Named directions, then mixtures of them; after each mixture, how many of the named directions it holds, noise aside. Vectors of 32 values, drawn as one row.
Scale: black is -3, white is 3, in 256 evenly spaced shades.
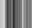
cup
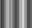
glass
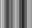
one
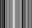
one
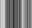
one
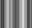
one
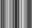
one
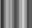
one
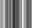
two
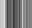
one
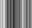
one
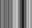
two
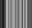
two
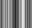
two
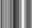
two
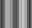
one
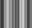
one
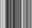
one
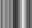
two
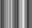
one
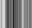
one
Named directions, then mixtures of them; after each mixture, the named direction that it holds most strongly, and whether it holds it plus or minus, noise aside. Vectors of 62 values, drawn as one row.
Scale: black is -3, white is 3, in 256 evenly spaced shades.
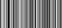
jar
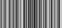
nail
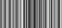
nail, plus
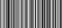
jar, plus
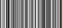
jar, plus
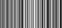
nail, minus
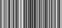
nail, plus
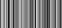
jar, plus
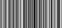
nail, plus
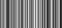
nail, minus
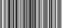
nail, plus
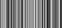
nail, minus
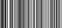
jar, minus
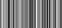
jar, plus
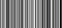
nail, minus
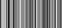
jar, plus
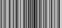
nail, plus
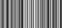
nail, minus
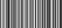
jar, plus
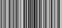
nail, plus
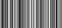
jar, minus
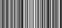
nail, minus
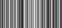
nail, minus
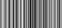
nail, plus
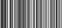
jar, minus
